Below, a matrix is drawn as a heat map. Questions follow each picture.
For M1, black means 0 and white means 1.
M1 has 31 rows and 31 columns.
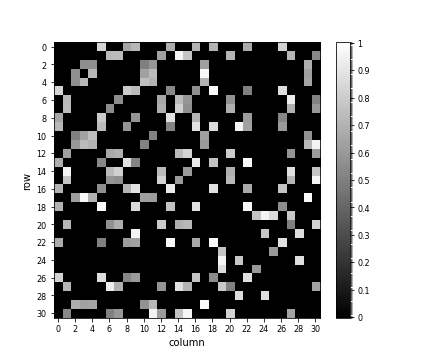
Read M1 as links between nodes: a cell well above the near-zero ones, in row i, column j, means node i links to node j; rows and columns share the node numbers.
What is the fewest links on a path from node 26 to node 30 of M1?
6
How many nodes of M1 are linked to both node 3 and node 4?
5
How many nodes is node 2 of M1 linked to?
6
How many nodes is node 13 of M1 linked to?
7
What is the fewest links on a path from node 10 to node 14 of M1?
3
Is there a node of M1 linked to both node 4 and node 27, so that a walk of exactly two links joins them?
no
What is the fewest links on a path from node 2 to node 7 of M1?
3
